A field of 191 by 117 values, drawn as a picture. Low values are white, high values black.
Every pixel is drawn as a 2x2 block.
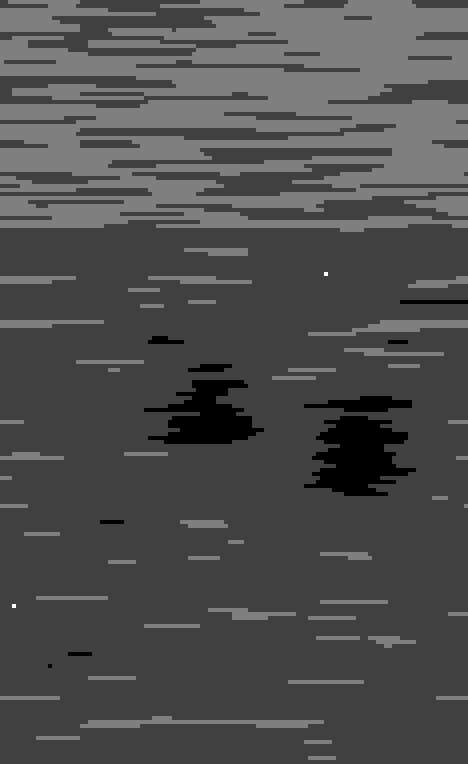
Overall the values sit about 70% of the way up the scale. The bottom part is higher, past a seam about 30% of the way down. The grain runs across in streaks. There are two isolated cells, each far lower than the cells round it. There are two bumps.
